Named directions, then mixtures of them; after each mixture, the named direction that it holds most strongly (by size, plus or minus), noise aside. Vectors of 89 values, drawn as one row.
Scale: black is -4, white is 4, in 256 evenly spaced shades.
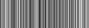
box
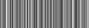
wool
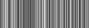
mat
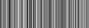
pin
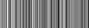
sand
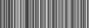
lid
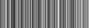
sand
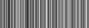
lid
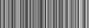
box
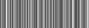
wool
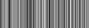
mat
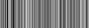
sand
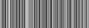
lid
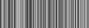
pin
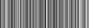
box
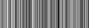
sand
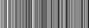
sand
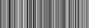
pin
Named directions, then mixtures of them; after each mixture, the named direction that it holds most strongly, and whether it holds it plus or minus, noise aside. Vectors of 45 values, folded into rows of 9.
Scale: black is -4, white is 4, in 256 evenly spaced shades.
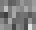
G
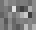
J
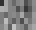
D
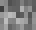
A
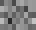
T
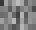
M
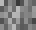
M, minus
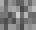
M, minus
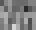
G, minus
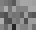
T, plus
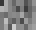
D, plus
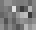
J, plus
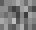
M, plus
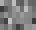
T, minus
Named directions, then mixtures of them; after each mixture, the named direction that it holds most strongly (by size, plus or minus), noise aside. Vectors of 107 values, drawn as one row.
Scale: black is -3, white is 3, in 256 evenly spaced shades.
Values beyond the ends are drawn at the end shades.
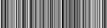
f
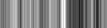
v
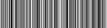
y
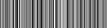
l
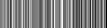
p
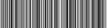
y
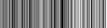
p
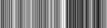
v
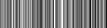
p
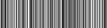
f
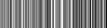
p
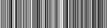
y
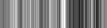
v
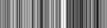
v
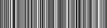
y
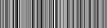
l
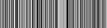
l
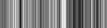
v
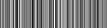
l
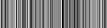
f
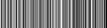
p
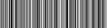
y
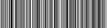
y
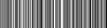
p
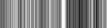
v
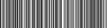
f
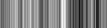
v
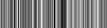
l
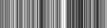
v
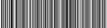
y
